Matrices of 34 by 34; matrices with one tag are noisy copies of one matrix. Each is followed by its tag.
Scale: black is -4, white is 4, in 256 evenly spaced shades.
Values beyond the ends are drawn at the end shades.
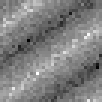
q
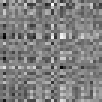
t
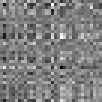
t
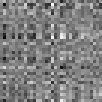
t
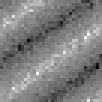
q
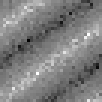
q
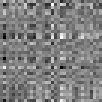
t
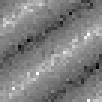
q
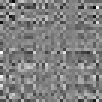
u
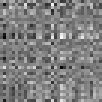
t
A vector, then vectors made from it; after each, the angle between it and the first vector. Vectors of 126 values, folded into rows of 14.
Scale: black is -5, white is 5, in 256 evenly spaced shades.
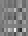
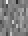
orthogonal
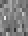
partly opposed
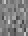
partly opposed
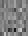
nearly opposite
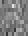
partly opposed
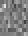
partly opposed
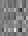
nearly parallel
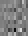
nearly opposite
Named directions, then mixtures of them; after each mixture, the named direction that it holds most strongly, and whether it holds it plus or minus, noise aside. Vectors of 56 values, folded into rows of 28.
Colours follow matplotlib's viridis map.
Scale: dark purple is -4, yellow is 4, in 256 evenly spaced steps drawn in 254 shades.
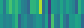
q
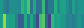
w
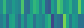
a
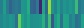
q, minus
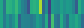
q, plus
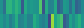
a, minus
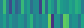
q, minus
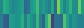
a, plus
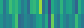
q, plus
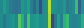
q, minus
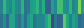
a, plus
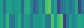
a, minus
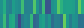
a, plus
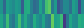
a, minus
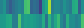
q, minus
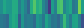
a, plus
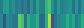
w, minus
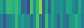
q, plus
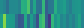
w, plus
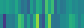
w, minus
